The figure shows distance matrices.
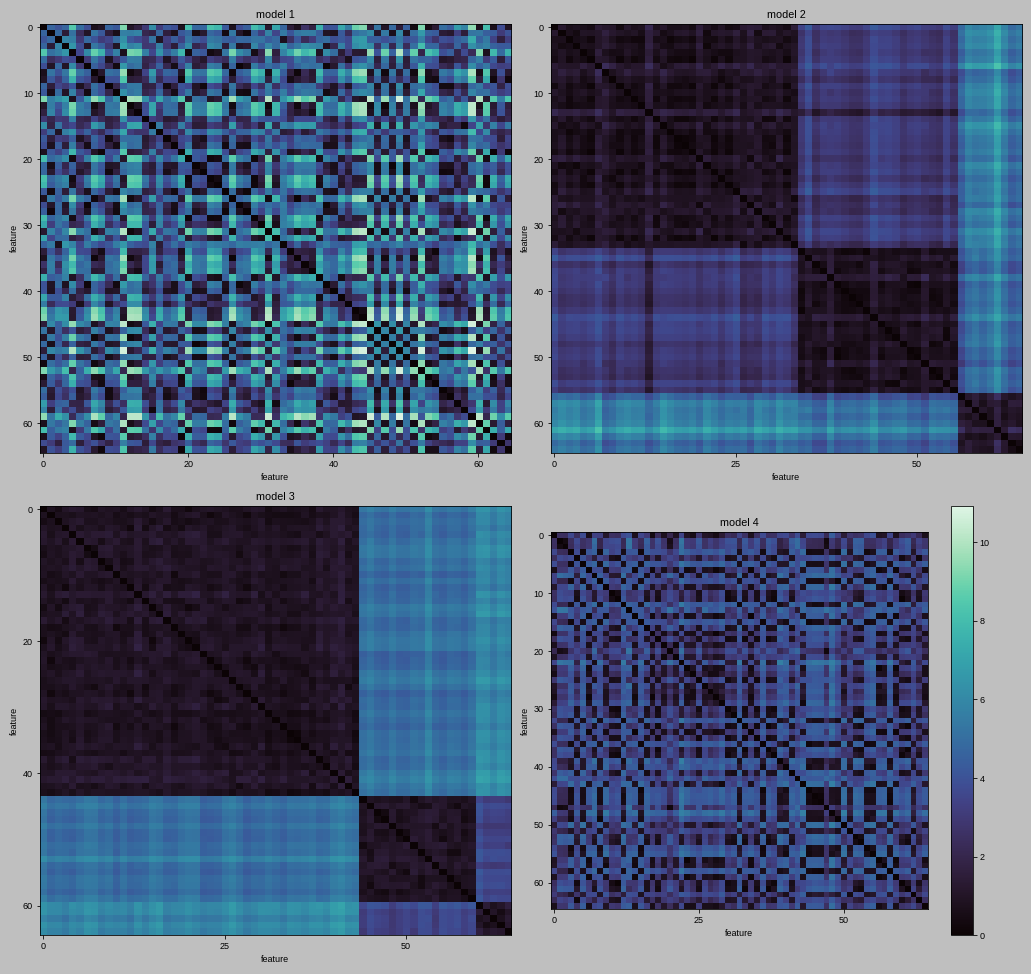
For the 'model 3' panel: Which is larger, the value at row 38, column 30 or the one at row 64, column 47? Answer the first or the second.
the second
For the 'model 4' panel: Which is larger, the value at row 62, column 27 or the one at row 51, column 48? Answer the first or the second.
the first
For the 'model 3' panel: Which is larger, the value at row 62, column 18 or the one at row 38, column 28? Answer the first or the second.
the first
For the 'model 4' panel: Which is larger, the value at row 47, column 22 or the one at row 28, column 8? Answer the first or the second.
the first
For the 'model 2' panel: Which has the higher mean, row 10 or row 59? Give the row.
59
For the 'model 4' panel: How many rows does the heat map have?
65
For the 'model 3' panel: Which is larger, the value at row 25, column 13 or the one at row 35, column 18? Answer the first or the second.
the first
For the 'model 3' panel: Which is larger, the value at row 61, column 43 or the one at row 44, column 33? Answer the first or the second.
the first
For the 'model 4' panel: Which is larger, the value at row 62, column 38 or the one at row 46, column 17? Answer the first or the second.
the second
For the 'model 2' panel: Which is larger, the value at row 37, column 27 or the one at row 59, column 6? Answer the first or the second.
the second
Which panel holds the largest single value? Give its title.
model 1
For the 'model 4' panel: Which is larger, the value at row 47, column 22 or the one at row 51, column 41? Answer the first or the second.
the first
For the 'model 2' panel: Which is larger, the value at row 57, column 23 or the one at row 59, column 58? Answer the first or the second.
the first
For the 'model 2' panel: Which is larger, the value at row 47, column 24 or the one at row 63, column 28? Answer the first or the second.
the second
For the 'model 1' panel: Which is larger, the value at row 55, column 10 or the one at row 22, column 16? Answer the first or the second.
the second
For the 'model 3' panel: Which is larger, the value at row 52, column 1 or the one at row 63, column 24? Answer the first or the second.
the second
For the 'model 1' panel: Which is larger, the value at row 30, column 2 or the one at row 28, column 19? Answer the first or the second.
the first
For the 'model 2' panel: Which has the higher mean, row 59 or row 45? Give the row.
59
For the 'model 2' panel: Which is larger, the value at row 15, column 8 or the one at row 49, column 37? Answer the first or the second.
the first
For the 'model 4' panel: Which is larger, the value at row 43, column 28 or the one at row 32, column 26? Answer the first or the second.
the second
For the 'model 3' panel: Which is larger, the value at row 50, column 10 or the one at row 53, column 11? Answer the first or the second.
the second
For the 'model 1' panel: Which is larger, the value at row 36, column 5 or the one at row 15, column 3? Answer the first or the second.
the first
